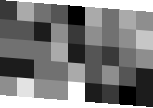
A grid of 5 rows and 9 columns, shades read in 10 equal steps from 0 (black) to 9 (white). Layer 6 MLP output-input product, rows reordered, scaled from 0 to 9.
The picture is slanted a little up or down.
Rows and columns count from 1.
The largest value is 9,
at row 5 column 5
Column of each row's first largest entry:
2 9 4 5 5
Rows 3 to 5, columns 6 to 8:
3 2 4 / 3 5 3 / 1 2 0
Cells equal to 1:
7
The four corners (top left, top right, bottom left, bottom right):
2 5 5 1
